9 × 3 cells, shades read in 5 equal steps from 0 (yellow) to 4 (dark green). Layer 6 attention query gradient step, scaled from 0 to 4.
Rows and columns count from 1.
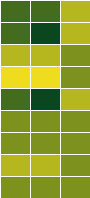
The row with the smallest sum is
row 4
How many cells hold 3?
4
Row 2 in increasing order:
1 3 4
